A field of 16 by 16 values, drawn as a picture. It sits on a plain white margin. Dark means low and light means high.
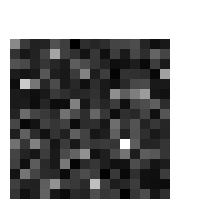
Grain: fine. Average level on the scale: 20%. Histogram: skewed, a long tail of high values. Seam: none.
